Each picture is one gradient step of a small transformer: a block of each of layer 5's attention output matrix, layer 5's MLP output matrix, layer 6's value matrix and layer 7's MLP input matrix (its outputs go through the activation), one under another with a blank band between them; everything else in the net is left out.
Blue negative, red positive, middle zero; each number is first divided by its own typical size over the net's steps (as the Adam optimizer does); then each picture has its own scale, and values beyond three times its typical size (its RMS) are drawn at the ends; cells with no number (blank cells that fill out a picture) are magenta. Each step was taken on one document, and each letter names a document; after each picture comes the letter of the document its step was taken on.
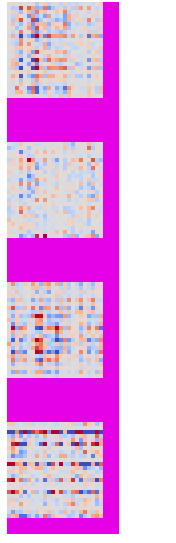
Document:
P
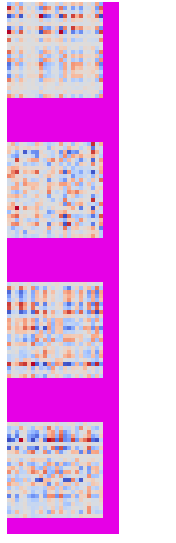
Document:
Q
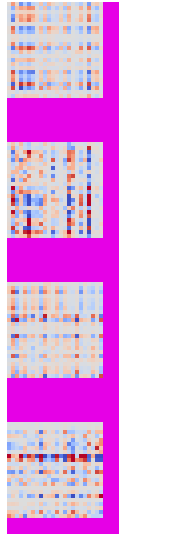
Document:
P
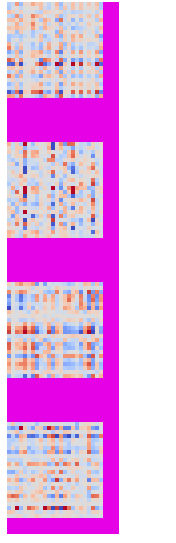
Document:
Q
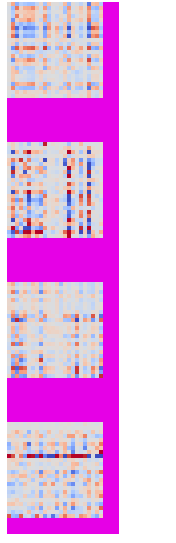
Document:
P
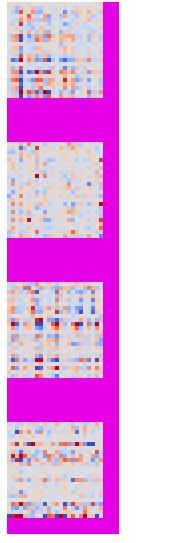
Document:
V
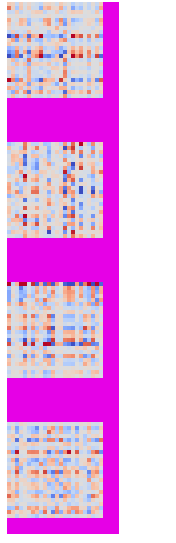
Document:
Q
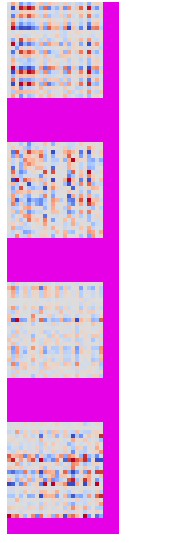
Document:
P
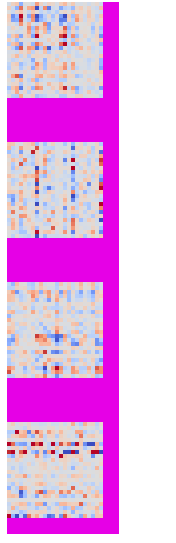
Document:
V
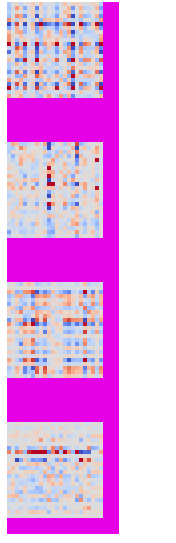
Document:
Q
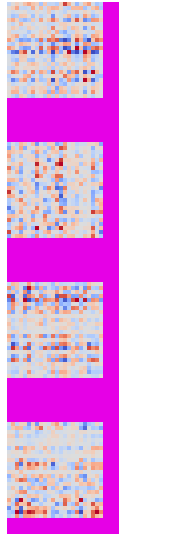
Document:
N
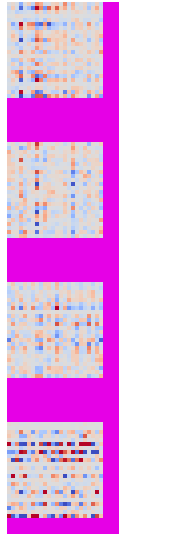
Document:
V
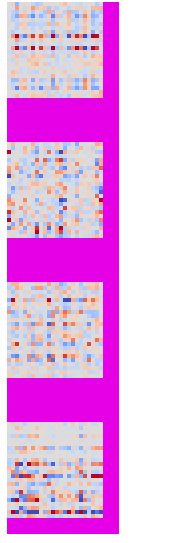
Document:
N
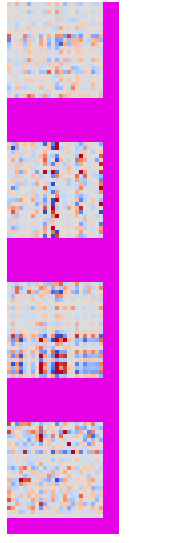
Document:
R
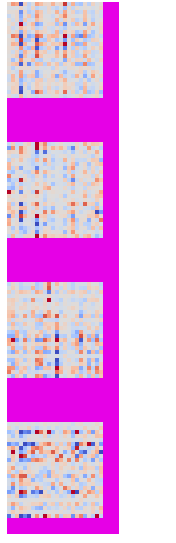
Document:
V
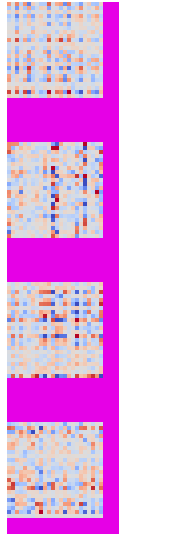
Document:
R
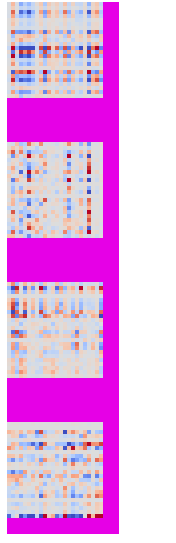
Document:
P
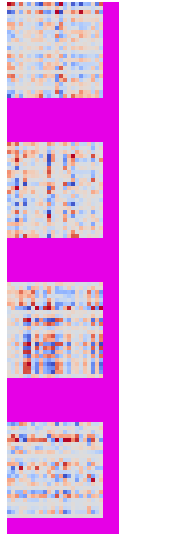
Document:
Q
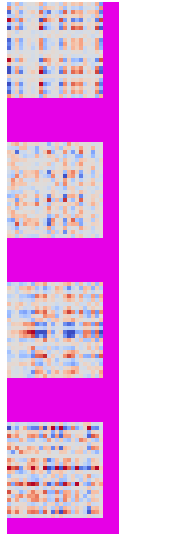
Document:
Q
